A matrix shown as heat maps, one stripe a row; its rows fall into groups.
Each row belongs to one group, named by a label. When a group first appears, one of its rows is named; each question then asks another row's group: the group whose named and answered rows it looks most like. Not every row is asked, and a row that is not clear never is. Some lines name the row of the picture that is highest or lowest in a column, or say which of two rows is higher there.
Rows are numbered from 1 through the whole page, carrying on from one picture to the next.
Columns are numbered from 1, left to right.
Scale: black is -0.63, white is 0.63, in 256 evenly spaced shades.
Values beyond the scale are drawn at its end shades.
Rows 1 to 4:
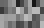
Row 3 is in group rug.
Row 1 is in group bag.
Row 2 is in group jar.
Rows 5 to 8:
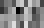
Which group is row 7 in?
rug
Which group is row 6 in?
bag
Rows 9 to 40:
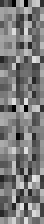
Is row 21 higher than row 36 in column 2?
No
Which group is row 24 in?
jar
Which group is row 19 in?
rug
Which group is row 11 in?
rug
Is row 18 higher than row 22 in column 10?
No
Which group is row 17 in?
jar
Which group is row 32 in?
bag
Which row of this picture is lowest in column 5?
28
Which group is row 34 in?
jar
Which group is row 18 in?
bag
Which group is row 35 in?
jar
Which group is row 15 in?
rug
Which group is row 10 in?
rug
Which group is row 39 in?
jar
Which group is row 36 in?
rug
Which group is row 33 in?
rug
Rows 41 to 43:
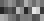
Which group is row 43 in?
rug
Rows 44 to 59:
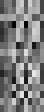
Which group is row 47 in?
jar
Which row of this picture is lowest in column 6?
58
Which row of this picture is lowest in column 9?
50
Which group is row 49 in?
jar
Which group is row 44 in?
jar
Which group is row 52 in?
bag
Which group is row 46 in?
rug
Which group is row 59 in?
bag
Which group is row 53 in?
jar
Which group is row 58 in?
rug
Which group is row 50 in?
bag
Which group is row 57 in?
jar
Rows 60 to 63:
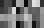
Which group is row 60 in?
jar
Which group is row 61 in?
bag
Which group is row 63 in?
bag
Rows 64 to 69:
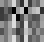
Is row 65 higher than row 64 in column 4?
No
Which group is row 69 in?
rug
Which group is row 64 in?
rug
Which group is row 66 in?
bag
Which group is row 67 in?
rug
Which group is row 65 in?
jar
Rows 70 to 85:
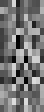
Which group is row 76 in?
bag
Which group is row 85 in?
bag
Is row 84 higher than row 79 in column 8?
Yes
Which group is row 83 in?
rug
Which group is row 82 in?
rug
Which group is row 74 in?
jar
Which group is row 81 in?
jar
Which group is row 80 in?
bag
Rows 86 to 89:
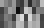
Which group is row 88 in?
jar
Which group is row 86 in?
rug
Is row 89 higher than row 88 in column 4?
Yes
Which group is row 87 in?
bag
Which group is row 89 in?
jar
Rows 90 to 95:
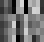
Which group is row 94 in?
bag
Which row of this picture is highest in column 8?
90
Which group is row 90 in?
jar
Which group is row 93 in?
bag
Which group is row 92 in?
bag
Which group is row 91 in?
jar
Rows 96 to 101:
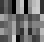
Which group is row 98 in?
rug
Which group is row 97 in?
jar
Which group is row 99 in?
bag
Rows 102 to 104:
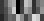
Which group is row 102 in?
bag
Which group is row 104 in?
jar
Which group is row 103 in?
bag
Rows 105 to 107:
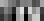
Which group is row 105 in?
rug
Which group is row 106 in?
jar
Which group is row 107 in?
jar
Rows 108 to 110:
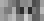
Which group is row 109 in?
rug
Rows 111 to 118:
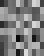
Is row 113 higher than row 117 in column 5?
No
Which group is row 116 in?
bag
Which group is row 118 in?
bag
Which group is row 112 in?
rug
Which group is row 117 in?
jar
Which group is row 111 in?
jar
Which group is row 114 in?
jar
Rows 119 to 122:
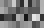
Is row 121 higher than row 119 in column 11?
No
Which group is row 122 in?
rug
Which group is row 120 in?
rug
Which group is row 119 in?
rug
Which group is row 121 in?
jar
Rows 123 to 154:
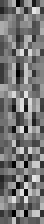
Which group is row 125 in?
bag
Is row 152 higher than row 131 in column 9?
Yes
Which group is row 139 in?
bag
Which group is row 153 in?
jar
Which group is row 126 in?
rug
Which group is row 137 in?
jar
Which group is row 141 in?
jar
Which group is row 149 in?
bag
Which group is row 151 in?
rug
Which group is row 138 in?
jar
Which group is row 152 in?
rug
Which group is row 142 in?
bag
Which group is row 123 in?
bag
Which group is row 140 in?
bag
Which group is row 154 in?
bag
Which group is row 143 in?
bag
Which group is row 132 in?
bag
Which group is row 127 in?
rug
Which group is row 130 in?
jar
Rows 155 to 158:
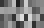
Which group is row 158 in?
bag
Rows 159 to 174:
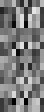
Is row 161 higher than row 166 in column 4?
No
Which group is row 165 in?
jar
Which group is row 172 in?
rug
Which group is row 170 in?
jar
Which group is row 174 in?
jar
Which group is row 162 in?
jar
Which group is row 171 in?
rug
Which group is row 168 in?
rug
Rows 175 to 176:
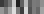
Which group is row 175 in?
bag
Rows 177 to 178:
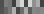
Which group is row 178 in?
bag
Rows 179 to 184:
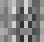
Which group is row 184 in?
rug
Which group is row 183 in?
rug
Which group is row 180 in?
rug
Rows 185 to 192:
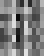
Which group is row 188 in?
rug
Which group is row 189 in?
bag
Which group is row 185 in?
rug
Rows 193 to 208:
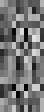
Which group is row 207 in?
rug
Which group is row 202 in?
bag
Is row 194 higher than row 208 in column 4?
No
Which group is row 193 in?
rug
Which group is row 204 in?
rug
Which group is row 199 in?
rug
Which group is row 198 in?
jar
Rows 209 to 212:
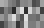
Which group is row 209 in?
rug
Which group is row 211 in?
rug
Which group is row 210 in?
jar
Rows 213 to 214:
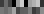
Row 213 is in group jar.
